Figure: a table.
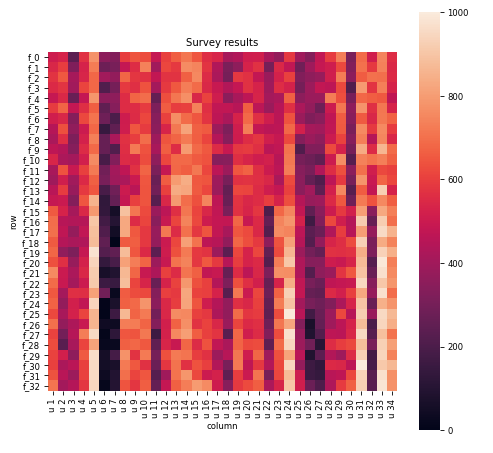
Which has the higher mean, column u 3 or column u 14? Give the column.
u 14
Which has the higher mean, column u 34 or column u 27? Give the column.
u 34
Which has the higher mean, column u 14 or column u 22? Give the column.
u 14
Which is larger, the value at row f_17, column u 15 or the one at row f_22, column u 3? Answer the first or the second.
the first
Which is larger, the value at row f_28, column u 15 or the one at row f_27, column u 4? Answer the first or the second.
the second
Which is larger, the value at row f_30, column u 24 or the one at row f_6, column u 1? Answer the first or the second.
the first
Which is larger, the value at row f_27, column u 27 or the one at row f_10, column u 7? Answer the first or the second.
the second
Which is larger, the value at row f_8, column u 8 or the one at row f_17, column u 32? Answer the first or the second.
the first
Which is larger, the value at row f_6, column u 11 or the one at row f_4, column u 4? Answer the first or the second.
the second
